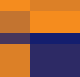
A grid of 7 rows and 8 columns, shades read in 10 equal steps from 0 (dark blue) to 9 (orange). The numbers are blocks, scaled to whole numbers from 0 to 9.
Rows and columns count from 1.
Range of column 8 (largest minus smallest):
9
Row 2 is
7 7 7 9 9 9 9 9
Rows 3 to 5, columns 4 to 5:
9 9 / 0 0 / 1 1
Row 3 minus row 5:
-1 -1 -1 8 8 8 8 8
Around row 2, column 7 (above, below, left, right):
8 9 9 9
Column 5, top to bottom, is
8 9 9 0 1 1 1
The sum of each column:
49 49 49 29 29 29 29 29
